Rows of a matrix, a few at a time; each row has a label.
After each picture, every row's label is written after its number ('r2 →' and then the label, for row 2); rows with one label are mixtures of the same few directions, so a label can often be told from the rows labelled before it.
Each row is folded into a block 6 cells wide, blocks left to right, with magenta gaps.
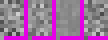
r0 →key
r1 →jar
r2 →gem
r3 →key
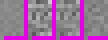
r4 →key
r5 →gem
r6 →gem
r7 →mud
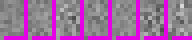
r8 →gem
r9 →key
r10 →mud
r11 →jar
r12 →jar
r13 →mud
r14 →jar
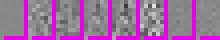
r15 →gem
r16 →mud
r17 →gem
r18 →jar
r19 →jar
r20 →jar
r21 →mud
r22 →key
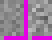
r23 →key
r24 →mud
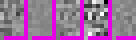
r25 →gem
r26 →gem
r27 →gem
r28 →gem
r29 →mud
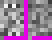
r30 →jar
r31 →gem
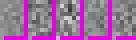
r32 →mud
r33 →gem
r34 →jar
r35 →key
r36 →mud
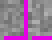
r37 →gem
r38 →gem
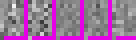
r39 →jar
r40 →key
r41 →jar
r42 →jar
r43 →gem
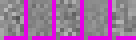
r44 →mud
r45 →jar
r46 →key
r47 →mud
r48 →gem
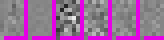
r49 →jar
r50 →mud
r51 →mud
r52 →key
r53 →key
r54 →key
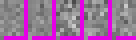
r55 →key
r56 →jar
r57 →key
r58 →gem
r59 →jar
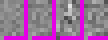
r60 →key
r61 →gem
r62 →jar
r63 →gem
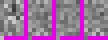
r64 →jar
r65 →key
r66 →gem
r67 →key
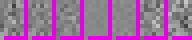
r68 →jar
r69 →jar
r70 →mud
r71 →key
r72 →key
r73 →key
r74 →key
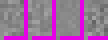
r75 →gem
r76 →gem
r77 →key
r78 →mud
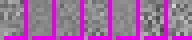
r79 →gem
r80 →mud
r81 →jar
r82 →key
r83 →mud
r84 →mud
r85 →jar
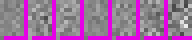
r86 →key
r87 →mud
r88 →mud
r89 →jar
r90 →jar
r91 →key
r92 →key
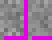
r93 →key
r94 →key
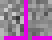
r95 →mud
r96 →gem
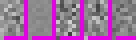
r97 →mud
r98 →mud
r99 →key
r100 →jar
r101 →mud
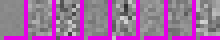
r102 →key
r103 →gem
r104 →key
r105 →gem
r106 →jar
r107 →mud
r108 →gem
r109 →gem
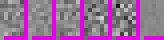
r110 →gem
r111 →mud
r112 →gem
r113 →mud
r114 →jar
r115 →jar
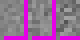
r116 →mud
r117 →gem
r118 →mud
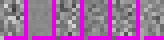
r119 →jar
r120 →gem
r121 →key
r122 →mud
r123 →key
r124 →mud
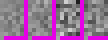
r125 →mud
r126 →key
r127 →gem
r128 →gem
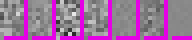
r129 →gem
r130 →mud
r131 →key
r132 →gem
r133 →jar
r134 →mud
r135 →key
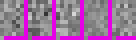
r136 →key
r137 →gem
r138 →gem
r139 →key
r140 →jar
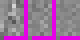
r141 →jar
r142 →key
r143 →key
